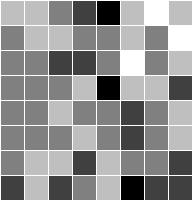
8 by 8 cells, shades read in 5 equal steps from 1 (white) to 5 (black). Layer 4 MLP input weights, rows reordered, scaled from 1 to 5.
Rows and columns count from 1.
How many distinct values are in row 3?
4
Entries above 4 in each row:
1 0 0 1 0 0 0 1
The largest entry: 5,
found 3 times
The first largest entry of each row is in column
5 1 3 5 6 6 4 6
